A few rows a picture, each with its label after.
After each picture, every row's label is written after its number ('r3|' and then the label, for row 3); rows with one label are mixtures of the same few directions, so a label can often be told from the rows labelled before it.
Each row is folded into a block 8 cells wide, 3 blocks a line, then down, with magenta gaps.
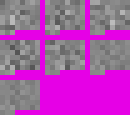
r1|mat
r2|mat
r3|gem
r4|mat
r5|gem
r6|mat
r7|mat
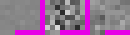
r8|gem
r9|mat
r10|mat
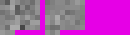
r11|gem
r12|mat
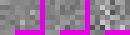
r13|gem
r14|gem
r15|mat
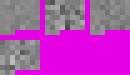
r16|gem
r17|gem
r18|mat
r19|mat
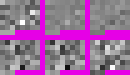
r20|gem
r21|gem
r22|gem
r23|gem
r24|gem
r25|gem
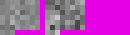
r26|mat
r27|mat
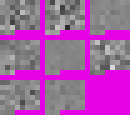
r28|mat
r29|gem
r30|mat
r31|mat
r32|mat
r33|gem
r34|gem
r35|gem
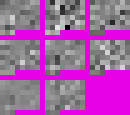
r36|mat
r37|gem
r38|gem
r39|gem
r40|mat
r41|mat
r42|mat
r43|gem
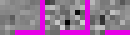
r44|mat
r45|gem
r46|mat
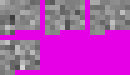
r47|mat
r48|gem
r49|gem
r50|gem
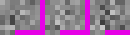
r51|mat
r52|mat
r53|mat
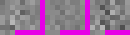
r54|mat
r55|mat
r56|mat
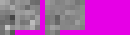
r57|mat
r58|mat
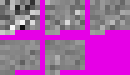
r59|gem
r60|gem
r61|gem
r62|gem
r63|mat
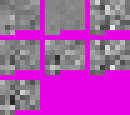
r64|mat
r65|mat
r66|gem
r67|mat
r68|mat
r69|gem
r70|mat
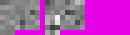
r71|gem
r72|mat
